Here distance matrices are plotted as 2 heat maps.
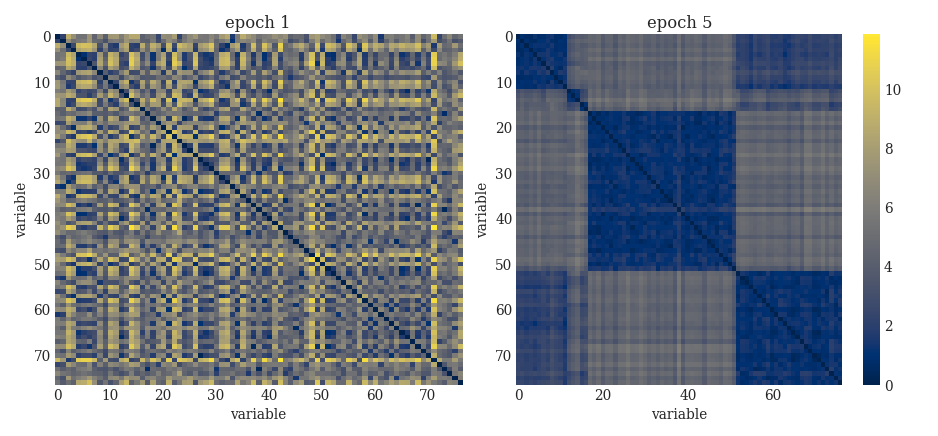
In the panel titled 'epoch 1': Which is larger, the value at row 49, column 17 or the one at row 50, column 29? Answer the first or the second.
the second
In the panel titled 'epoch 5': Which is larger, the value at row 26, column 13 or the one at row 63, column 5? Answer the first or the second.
the first
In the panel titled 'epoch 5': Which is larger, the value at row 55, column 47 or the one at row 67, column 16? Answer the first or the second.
the first
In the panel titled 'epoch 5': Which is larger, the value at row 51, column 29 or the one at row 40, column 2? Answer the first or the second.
the second
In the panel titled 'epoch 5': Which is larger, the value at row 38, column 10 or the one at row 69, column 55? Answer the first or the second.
the first
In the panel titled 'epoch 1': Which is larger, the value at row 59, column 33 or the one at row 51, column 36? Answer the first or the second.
the second
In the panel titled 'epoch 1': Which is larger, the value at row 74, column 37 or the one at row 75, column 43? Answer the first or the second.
the second
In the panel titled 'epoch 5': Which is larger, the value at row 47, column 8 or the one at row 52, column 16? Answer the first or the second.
the first
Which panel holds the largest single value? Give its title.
epoch 1
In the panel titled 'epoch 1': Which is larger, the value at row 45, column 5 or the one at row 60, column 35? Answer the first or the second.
the second
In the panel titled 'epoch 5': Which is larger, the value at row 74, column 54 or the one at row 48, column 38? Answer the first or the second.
the second
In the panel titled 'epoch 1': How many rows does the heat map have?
77
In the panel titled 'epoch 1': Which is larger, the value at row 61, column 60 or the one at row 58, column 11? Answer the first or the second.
the second
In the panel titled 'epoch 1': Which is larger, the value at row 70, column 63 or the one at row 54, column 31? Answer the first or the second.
the second
